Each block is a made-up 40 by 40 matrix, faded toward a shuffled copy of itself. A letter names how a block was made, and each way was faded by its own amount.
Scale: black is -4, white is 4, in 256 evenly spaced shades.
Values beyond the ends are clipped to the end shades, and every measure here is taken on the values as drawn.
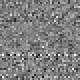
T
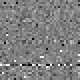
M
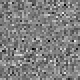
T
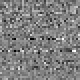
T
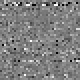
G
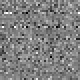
T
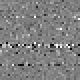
G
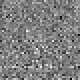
T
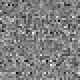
T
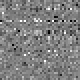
M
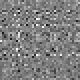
M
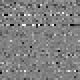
G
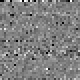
G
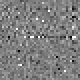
M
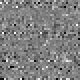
G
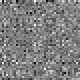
M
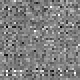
M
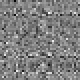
M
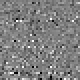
G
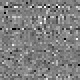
M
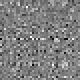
M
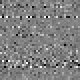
G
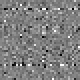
M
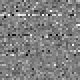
G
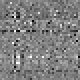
M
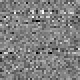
T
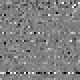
G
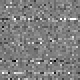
G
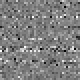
G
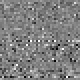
G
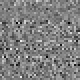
T
